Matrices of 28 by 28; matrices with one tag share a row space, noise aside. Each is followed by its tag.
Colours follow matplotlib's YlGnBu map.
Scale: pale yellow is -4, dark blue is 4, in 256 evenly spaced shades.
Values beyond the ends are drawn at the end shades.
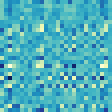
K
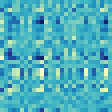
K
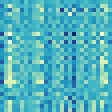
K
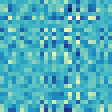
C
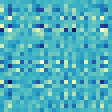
K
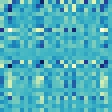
K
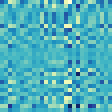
C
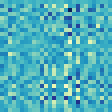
C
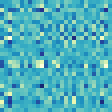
K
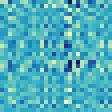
C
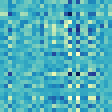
C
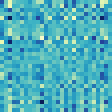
K
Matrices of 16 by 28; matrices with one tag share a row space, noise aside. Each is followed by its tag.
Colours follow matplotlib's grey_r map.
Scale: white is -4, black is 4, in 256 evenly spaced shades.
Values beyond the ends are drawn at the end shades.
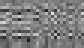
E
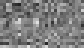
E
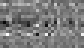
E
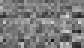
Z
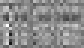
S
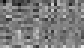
E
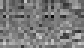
Z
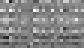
S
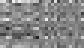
E
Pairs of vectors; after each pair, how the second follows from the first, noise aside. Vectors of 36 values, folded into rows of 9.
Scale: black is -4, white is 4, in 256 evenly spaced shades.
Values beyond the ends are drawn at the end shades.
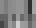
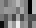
scaled up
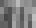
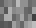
sign-scrambled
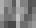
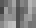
negated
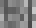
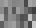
sign-scrambled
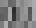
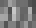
negated
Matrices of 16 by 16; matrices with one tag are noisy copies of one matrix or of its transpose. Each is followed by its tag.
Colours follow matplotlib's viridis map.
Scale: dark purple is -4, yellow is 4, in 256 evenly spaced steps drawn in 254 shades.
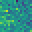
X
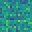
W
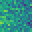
X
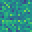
W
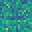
W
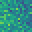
X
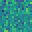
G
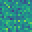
W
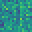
W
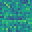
W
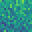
X
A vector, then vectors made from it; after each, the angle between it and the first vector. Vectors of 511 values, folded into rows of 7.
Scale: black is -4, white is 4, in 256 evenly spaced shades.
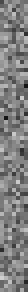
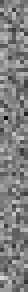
nearly parallel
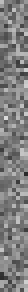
nearly opposite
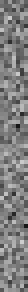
orthogonal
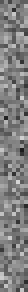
nearly parallel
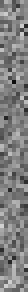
partly aligned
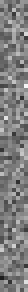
nearly opposite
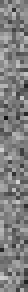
nearly parallel
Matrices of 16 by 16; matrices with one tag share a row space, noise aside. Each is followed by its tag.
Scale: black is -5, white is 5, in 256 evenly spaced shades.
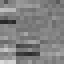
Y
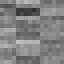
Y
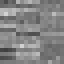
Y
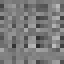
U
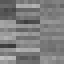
Y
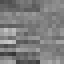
Y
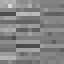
Y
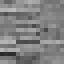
Y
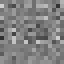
U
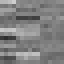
Y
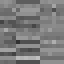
Y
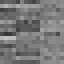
Y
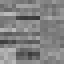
Y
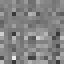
U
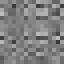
U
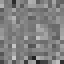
U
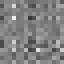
U
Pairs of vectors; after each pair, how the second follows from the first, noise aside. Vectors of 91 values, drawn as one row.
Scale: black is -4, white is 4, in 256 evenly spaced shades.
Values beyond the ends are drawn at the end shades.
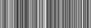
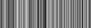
negated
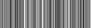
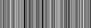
negated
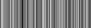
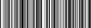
scaled up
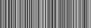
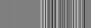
partly zeroed
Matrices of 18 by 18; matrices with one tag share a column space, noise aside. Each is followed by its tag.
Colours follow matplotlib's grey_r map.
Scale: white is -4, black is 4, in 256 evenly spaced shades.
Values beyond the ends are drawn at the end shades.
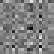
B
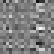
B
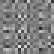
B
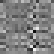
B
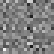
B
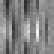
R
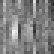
R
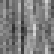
R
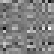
B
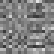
B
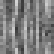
R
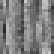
R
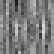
R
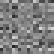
B
